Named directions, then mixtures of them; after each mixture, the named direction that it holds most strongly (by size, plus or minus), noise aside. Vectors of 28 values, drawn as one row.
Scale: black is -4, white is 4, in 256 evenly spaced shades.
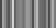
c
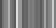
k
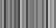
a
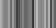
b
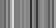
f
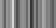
f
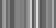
f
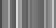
k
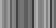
b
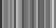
k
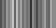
f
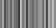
a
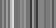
f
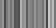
a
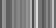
c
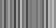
a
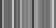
c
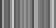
c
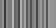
a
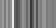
f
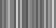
k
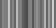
k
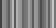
c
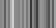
f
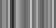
f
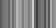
b
